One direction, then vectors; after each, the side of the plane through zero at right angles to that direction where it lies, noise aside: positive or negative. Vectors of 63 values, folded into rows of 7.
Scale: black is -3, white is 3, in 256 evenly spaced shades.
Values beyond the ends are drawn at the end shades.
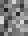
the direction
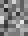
positive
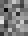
positive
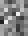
negative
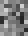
negative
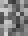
negative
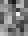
negative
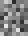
negative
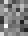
negative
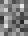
negative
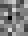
positive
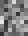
positive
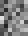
positive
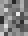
negative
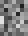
positive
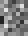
negative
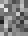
negative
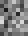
positive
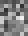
positive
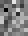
positive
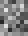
negative
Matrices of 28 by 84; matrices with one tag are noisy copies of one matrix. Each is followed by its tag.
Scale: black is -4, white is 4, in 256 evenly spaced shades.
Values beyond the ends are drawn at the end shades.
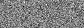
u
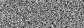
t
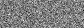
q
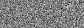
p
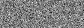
q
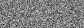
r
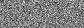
u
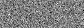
q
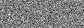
q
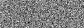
t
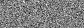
u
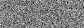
t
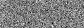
t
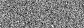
t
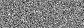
q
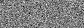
u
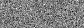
p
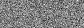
p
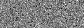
p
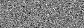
u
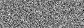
q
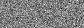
p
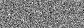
q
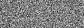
r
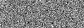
t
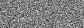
r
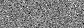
u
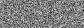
q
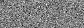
u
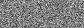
u
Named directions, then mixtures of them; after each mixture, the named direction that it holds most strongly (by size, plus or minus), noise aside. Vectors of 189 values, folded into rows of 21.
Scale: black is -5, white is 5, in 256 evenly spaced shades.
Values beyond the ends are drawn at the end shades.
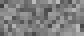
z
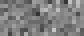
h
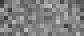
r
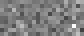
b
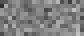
z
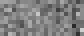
b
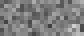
z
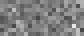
b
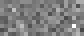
b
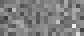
b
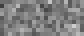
z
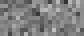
h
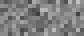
h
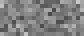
r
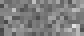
z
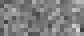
z
